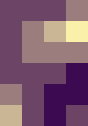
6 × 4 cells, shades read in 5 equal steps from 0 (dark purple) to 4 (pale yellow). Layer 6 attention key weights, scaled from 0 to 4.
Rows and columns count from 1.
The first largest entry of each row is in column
4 4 2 1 1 1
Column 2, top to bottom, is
1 2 2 1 1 1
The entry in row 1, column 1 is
1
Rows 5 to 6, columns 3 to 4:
0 0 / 0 1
